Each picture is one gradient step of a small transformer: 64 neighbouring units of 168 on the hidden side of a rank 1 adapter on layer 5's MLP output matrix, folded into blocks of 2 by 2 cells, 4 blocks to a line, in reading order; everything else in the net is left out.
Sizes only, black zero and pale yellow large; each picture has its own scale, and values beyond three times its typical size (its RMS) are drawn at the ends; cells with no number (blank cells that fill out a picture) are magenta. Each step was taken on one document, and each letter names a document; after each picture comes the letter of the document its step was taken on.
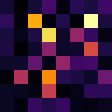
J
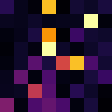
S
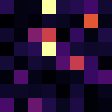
S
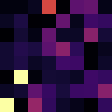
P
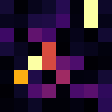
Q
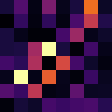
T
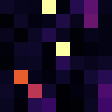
P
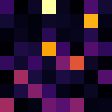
S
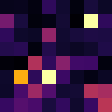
Q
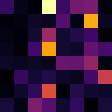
S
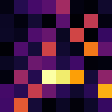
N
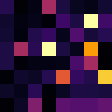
J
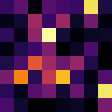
Q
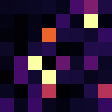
N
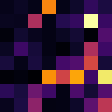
J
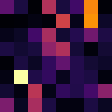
P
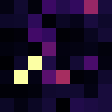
Q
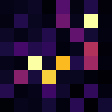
N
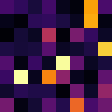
T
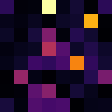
S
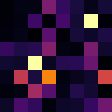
N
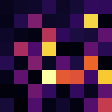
J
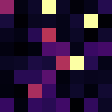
S
